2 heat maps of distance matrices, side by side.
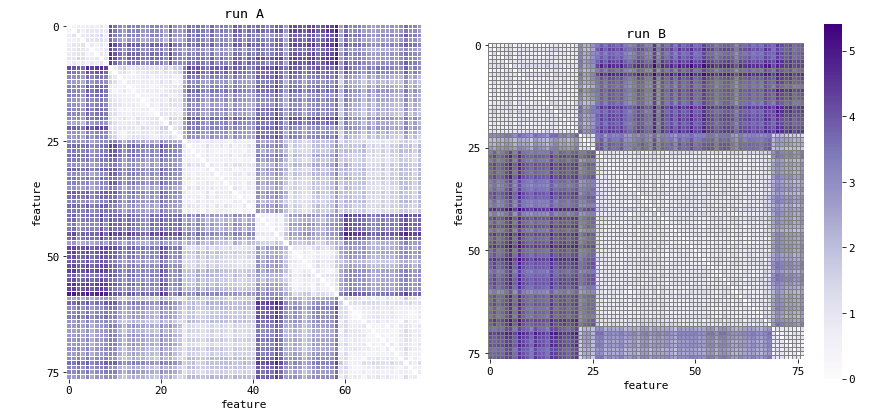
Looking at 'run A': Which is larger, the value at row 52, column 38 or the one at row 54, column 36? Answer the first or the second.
the second
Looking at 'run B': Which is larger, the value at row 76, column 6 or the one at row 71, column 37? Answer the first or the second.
the first
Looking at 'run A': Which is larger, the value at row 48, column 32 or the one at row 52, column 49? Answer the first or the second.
the first
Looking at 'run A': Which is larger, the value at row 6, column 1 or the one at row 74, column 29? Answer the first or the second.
the second
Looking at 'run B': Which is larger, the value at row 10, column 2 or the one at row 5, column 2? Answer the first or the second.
the second
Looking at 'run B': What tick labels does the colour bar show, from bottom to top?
0, 1, 2, 3, 4, 5
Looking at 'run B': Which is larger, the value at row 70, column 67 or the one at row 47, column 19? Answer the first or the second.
the second
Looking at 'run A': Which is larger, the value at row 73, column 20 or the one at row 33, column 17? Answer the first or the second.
the first
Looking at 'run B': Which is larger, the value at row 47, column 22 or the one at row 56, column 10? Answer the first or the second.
the second
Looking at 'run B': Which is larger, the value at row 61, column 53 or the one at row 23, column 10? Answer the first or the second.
the second
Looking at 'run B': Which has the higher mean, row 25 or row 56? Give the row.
25
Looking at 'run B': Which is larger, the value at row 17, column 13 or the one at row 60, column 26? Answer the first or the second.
the second
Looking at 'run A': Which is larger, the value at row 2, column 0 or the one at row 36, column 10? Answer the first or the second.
the second
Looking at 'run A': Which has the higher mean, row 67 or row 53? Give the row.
53
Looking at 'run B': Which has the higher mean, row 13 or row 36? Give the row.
13
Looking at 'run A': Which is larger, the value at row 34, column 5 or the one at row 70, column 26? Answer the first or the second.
the first
